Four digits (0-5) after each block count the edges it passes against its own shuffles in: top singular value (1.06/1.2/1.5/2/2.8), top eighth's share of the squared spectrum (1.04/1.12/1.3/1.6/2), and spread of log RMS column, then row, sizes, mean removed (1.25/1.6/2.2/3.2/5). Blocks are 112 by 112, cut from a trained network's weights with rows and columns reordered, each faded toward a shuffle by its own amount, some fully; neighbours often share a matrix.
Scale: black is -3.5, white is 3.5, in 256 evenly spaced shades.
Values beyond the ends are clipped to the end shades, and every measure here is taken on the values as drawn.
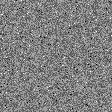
0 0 0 0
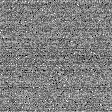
3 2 0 1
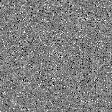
3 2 1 1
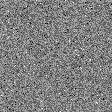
0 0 0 0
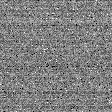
3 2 0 1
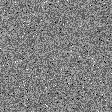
0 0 0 0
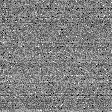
3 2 1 1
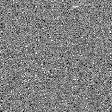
3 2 1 1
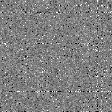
3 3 2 2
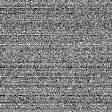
4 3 1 2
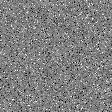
1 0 0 0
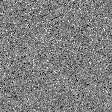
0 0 0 0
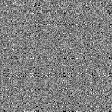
4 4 1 3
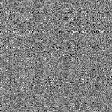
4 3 1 3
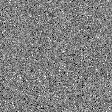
2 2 0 1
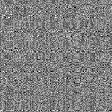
4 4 0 3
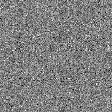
3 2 0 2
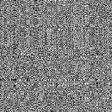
4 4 1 3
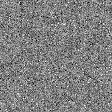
2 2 0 1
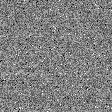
1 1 0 0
